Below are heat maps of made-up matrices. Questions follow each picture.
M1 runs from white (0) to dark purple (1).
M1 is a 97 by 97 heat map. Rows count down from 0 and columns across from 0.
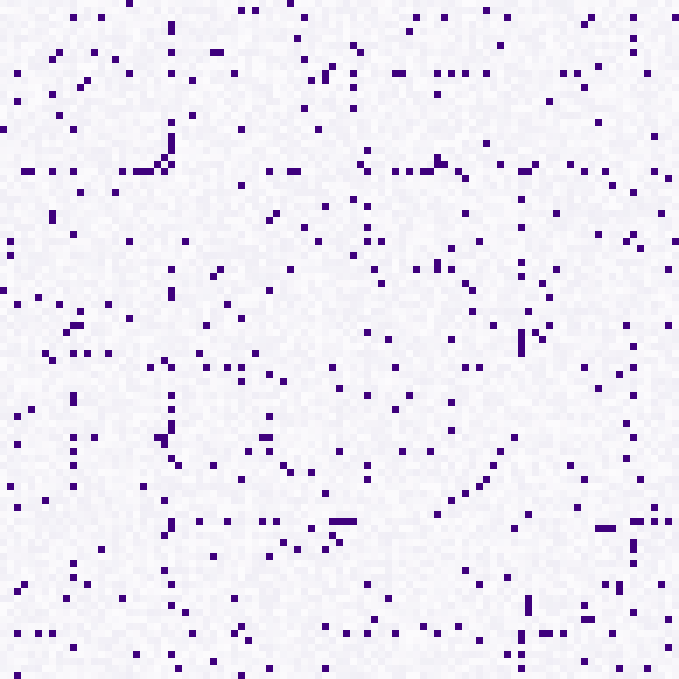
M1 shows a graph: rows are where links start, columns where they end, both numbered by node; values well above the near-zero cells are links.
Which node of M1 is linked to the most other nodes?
node 24
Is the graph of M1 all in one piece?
yes
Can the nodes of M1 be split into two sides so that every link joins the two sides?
no
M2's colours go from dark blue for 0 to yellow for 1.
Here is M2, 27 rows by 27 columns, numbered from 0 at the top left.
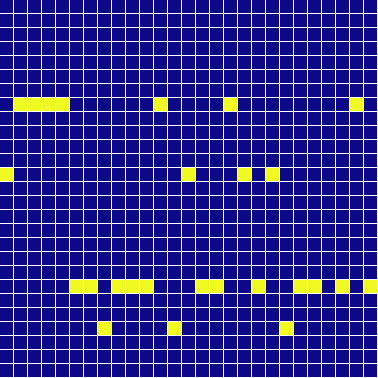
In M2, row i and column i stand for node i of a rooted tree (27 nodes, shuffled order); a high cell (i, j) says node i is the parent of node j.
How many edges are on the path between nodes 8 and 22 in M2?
2
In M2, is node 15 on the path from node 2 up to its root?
no
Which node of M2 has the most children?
20
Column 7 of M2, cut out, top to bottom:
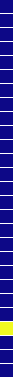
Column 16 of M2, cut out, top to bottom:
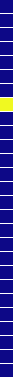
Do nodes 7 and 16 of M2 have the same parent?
no
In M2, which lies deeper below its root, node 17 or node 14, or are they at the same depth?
the same depth
